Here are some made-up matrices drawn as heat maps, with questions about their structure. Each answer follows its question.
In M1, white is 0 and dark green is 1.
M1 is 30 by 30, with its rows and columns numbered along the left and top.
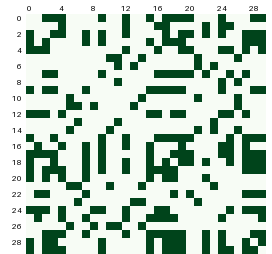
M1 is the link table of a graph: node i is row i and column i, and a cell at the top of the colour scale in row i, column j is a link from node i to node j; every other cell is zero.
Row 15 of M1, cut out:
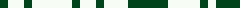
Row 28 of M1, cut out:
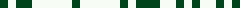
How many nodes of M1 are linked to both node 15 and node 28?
8
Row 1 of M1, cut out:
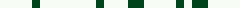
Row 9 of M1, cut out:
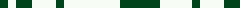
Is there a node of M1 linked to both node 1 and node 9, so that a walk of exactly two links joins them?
yes
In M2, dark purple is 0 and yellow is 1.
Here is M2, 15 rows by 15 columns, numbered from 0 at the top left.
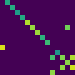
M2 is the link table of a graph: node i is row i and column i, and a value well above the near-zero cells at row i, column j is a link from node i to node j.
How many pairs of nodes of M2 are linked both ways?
2
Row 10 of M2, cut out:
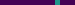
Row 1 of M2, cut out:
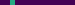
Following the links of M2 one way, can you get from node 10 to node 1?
no
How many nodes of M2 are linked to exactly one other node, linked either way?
0
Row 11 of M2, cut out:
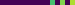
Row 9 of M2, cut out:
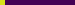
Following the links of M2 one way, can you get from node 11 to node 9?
no
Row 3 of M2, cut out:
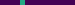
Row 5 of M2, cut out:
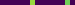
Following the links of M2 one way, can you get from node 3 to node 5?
yes
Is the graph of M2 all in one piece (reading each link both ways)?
yes
